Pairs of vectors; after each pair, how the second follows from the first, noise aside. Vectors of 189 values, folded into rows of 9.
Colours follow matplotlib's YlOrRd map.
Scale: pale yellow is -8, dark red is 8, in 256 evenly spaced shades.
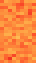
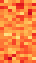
scaled up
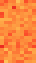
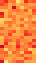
scaled up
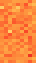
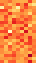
scaled up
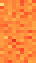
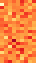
scaled up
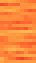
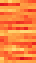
scaled up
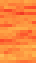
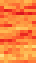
scaled up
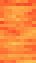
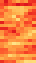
scaled up
